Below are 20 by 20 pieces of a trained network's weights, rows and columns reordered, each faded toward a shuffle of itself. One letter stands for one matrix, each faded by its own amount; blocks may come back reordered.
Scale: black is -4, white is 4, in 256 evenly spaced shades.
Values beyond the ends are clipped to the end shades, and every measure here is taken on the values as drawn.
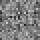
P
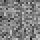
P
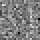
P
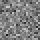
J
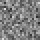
J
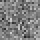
P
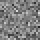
J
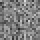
P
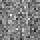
P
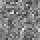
P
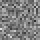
J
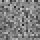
P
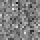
P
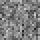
P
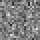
J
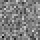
J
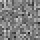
P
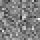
J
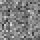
P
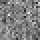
J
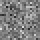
P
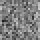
P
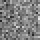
P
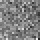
P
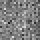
P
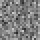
P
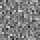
P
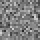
J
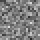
J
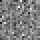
J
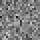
J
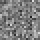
P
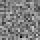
P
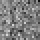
P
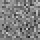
J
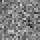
P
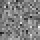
P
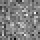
P
